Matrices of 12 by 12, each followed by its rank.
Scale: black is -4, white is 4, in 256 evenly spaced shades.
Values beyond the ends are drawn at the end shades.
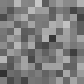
full rank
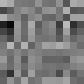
two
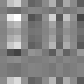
one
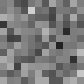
full rank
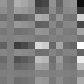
one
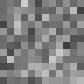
full rank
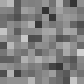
full rank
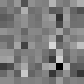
two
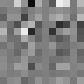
two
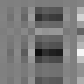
one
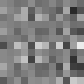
two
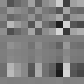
one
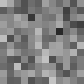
full rank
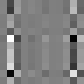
one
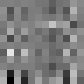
two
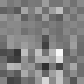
two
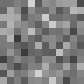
full rank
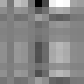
one
